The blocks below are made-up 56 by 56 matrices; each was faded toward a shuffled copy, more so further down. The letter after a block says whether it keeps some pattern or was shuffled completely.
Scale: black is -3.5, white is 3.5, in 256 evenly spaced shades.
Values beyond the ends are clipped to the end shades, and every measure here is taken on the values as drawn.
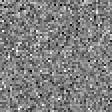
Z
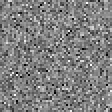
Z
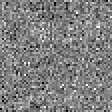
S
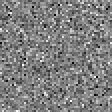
Z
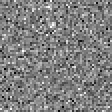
Z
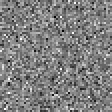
Z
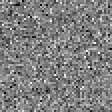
Z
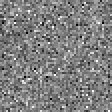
Z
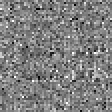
S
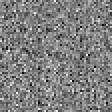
S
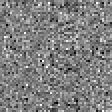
S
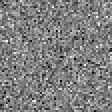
Z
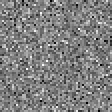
Z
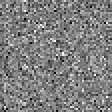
S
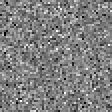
Z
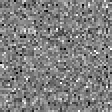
S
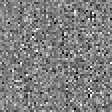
S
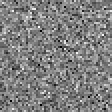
Z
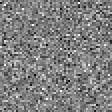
S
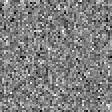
Z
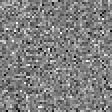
S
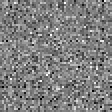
S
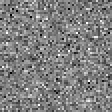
Z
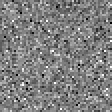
Z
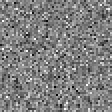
S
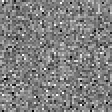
S
